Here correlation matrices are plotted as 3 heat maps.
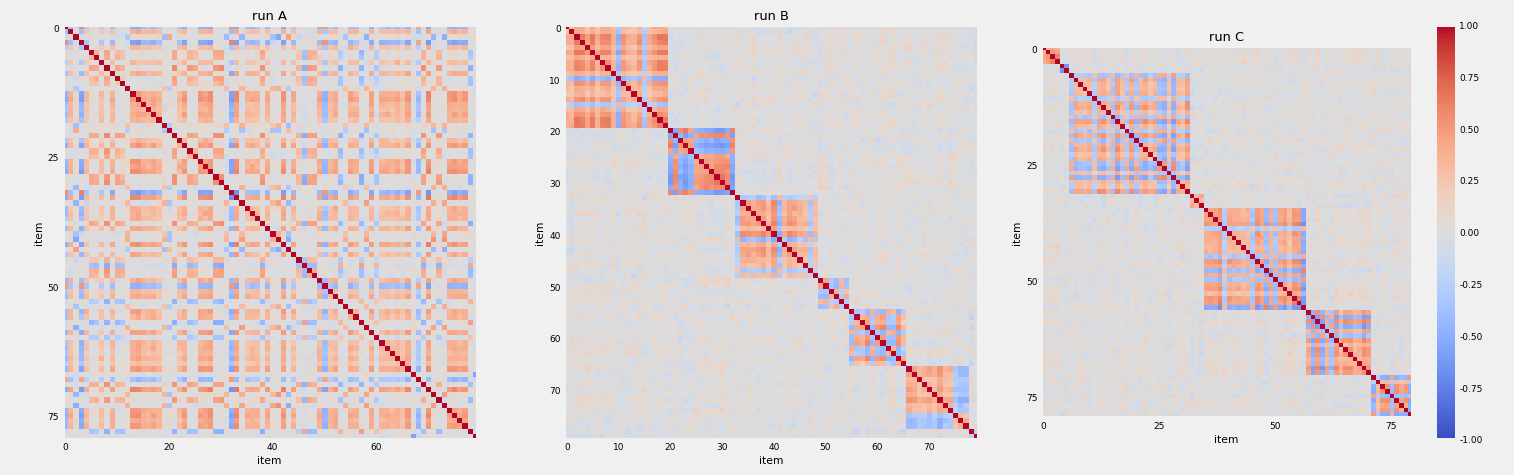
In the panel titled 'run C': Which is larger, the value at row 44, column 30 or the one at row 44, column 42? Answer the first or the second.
the second
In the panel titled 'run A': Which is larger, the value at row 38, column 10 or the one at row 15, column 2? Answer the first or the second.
the first
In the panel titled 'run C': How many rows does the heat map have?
80
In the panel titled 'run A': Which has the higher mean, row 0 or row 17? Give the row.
17
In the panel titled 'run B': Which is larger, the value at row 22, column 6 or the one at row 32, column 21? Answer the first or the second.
the first
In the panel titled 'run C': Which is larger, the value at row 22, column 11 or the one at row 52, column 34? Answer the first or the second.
the second
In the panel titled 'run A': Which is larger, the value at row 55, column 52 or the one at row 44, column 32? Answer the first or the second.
the first
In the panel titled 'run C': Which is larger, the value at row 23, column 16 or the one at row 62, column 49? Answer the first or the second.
the first
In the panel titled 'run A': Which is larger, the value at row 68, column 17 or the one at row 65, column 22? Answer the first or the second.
the second
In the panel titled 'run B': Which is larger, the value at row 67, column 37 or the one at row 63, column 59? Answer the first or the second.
the second
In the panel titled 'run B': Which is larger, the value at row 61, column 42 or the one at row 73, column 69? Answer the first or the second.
the second
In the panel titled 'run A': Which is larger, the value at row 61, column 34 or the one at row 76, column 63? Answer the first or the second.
the second
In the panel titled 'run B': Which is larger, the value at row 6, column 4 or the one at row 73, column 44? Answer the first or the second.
the first
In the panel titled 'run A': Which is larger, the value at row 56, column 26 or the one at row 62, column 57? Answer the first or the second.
the first
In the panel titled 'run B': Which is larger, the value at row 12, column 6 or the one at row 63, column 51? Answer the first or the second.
the first
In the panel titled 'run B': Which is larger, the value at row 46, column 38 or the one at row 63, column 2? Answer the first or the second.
the first
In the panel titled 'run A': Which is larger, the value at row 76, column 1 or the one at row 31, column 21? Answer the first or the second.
the first
